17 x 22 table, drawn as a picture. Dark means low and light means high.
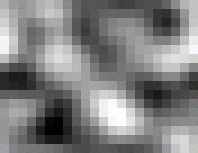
The histogram is bell-shaped. There are no lone odd cells. No overall slope runs across the table. Neither half mirrors the other.
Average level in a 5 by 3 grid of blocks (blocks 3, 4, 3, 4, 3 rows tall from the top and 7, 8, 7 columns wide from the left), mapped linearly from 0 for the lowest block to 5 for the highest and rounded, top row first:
511 / 525 / 031 / 151 / 014
